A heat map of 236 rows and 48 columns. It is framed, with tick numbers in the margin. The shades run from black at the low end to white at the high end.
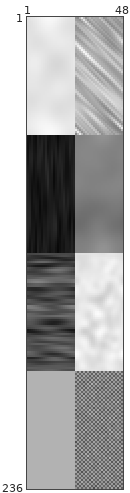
It is made of 4 by 2 panels. Panel 1,1: very high, smooth, faint in contrast. Panel 1,2: high, slanting down to the right. Panel 2,1: very low, streaked downward, faint in contrast. Panel 2,2: middling, smooth, faint in contrast. Panel 3,1: low, streaked across. Panel 3,2: very high, blotchy, faint in contrast. Panel 4,1: high, flat. Panel 4,2: middling, checkered, strong in contrast.
